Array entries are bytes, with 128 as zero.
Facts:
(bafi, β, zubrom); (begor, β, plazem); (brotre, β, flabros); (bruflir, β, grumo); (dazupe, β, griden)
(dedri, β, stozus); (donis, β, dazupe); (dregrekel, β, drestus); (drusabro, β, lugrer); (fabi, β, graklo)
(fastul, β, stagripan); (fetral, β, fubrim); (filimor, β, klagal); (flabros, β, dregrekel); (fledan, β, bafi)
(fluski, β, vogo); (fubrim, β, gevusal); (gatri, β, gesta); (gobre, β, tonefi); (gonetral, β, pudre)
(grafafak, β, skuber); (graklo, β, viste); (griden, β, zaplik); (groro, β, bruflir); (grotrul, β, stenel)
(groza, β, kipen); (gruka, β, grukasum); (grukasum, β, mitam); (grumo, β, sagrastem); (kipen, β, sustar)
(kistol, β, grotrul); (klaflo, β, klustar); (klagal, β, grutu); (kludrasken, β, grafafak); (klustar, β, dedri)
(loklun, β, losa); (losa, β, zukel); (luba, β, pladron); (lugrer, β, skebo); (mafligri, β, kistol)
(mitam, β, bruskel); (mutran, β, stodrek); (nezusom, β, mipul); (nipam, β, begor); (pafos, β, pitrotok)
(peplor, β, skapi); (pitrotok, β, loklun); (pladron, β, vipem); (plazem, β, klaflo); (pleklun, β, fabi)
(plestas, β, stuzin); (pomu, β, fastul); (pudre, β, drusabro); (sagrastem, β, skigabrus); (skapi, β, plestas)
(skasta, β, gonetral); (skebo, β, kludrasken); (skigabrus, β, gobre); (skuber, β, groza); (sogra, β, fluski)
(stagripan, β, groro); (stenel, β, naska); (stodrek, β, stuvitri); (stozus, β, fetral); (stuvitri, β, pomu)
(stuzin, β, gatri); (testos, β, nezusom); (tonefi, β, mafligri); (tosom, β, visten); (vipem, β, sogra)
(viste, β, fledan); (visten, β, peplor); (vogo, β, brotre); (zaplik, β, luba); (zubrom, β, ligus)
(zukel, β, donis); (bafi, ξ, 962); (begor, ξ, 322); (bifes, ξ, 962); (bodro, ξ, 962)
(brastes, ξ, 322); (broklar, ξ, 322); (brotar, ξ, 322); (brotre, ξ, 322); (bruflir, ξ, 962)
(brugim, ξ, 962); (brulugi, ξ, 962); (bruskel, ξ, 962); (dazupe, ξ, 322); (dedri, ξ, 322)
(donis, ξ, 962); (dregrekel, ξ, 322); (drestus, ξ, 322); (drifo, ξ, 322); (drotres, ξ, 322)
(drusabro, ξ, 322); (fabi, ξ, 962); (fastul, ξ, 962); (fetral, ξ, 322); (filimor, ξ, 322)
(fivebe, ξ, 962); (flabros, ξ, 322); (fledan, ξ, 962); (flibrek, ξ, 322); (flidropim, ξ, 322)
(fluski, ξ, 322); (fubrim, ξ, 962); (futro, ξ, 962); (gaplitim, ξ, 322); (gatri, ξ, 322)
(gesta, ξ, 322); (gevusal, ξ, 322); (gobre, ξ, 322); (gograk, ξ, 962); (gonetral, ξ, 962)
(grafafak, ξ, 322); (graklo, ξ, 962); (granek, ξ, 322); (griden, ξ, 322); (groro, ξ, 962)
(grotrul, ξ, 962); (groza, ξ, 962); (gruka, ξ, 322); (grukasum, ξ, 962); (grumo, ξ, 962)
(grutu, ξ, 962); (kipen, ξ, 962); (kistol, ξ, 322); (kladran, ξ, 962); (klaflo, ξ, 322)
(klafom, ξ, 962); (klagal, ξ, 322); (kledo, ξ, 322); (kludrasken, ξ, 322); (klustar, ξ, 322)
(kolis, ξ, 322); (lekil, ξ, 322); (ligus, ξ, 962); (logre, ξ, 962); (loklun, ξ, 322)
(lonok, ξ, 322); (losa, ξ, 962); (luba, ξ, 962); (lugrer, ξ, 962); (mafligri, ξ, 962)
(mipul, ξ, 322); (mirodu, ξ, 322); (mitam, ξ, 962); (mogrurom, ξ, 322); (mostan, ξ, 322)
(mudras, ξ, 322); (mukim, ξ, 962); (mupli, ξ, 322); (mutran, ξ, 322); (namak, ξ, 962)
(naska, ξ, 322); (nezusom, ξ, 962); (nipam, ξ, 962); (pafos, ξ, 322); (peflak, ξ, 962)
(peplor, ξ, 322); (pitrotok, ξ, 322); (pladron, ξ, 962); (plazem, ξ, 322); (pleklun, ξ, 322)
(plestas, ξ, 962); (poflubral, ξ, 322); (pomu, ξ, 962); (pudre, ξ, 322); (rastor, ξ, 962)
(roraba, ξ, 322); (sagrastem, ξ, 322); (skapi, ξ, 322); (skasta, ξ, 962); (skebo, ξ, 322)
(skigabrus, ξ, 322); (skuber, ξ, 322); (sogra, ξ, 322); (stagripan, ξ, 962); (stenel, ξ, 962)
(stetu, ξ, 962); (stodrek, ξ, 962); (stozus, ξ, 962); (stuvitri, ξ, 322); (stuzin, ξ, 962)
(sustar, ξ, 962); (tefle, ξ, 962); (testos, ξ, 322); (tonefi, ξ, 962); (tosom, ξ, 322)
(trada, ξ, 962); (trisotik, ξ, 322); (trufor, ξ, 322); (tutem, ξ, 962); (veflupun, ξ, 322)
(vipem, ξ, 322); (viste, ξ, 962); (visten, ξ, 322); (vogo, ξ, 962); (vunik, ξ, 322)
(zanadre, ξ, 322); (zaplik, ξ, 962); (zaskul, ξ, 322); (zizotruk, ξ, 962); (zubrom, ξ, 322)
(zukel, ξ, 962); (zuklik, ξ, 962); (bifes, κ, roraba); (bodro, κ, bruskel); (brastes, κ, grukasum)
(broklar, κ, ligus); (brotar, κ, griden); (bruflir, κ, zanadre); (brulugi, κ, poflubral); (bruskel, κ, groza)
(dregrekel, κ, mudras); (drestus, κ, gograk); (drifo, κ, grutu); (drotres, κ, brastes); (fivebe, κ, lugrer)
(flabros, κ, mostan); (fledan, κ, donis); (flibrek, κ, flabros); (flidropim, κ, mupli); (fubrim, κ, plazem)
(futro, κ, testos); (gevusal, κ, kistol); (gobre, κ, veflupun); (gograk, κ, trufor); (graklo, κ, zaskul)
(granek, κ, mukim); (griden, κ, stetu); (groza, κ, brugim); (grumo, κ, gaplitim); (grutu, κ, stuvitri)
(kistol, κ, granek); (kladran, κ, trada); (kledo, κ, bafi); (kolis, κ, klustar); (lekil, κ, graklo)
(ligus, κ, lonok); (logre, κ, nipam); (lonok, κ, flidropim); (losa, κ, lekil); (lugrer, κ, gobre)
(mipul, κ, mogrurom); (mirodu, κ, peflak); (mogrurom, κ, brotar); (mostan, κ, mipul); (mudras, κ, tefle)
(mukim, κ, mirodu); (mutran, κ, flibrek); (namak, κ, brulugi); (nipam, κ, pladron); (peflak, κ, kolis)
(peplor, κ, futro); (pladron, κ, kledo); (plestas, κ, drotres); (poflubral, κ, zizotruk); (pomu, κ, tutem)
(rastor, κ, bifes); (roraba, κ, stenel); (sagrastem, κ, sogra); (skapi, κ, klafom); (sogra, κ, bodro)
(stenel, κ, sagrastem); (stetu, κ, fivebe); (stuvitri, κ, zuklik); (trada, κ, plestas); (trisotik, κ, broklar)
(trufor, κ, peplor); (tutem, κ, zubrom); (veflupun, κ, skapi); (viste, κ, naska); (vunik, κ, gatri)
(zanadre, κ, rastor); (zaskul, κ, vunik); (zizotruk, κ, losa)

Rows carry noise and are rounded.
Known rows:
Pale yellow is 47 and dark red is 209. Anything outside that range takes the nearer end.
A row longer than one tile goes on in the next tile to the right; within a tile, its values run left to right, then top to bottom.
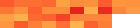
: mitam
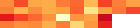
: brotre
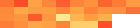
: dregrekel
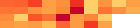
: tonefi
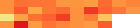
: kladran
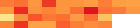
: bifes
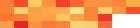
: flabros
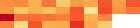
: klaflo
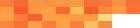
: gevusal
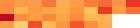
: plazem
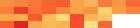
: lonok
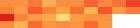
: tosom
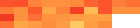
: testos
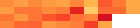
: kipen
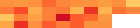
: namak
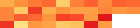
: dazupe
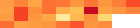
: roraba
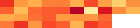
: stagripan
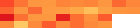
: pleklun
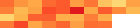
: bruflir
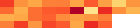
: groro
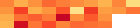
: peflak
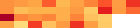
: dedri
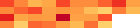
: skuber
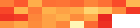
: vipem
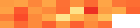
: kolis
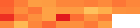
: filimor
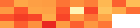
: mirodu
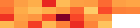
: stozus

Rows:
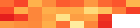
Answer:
fluski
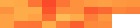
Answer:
nipam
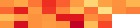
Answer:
ligus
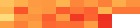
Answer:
stetu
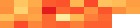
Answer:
pomu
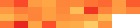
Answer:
flibrek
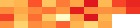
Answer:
skapi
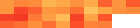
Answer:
mupli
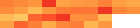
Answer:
fubrim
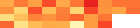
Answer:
griden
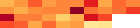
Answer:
peplor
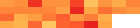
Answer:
grotrul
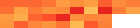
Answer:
grukasum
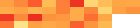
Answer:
kistol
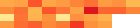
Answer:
zizotruk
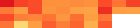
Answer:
zubrom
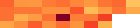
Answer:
gonetral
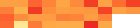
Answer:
loklun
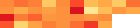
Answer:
skigabrus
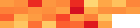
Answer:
mafligri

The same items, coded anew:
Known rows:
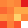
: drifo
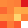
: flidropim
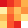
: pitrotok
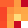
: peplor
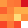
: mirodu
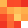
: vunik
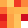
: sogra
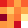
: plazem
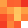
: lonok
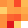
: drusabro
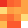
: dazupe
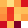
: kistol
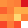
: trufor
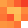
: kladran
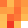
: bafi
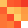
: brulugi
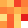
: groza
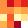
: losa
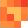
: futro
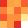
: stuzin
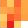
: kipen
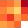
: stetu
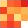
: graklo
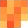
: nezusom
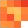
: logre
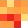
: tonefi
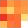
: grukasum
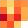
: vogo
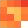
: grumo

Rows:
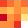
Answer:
visten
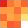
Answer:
gruka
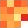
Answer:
sagrastem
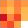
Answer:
vipem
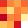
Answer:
stozus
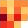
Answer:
brotre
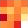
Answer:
gatri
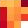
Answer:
flabros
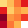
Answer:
dregrekel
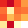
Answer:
stodrek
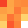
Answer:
zaplik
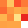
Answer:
bifes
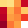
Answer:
drestus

